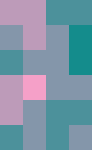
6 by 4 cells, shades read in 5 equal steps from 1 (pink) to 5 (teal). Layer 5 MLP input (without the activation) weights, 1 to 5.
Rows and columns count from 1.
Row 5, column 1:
2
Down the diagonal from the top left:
2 2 3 3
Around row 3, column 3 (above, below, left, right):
3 3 3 5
